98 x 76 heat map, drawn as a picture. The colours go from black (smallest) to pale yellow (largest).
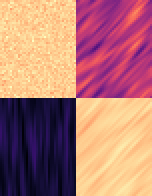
It is made of 2 by 2 panels. Panel 1,1: very high, fine-grained, faint in contrast. Panel 1,2: middling, slanting up to the right. Panel 2,1: very low, streaked downward, faint in contrast. Panel 2,2: very high, slanting up to the right, faint in contrast.
